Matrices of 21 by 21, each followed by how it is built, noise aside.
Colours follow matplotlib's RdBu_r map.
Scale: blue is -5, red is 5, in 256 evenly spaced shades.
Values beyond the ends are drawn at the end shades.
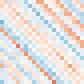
Toeplitz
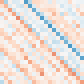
Toeplitz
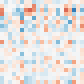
low rank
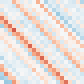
Toeplitz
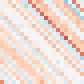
Toeplitz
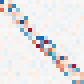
banded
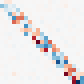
banded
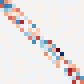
banded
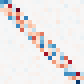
banded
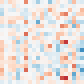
low rank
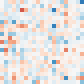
low rank
